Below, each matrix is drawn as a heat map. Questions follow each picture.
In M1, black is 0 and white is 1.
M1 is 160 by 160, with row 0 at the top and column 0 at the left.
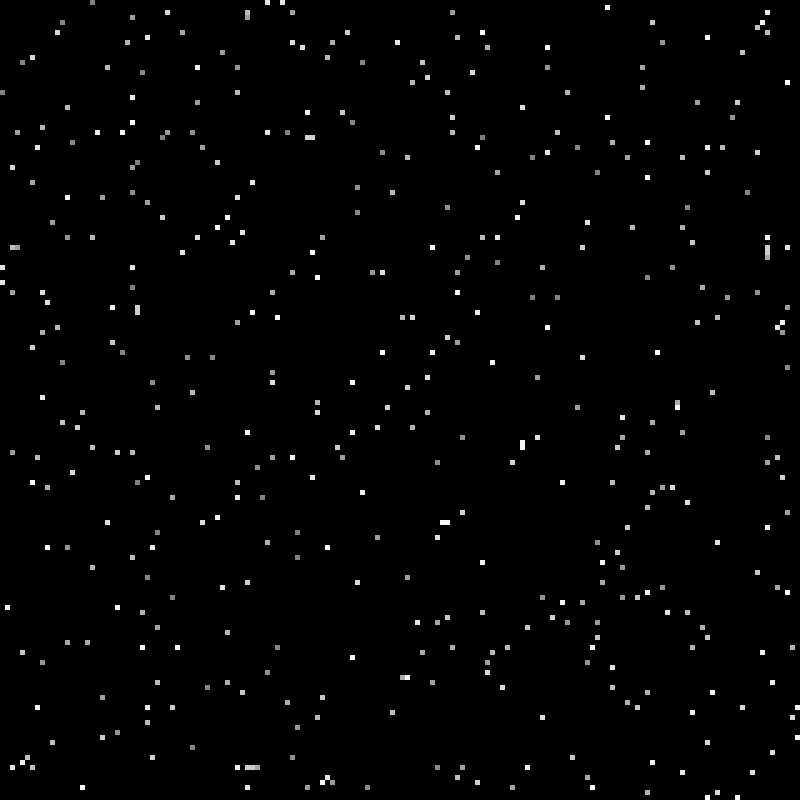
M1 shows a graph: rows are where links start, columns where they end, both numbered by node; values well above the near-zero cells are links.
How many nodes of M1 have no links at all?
0
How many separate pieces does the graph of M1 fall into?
2
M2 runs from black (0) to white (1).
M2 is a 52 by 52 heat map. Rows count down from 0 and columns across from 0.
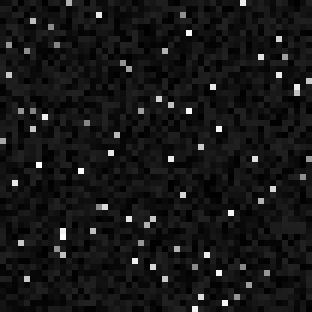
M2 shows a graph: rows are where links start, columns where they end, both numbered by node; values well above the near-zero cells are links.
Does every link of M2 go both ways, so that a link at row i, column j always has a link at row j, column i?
no
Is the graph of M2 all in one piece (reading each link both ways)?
no
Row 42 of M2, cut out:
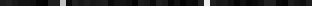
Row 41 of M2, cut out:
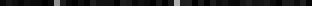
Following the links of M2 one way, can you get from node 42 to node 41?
yes
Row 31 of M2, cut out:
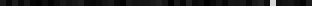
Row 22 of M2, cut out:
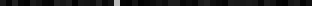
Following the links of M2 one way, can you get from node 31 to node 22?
yes
